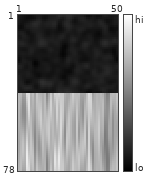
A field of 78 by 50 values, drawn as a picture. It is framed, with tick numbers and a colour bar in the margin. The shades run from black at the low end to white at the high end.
It is made of 2 by 1 panels. Panel 1,1: very low, blotchy, faint in contrast. Panel 2,1: high, streaked downward.
